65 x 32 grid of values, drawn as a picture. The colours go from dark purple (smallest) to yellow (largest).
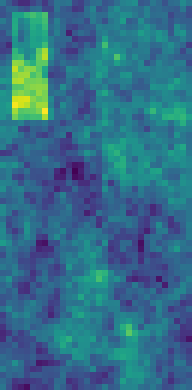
The halves do not mirror each other. The ninth with the highest average is the top left. The texture is blotchy. In the top left lies a patch that is higher than the rest. The top left is the roughest part.
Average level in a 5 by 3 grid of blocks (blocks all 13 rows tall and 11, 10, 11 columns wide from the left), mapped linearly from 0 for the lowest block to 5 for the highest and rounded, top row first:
4 2 2 | 5 2 4 | 1 0 2 | 0 3 0 | 0 2 2
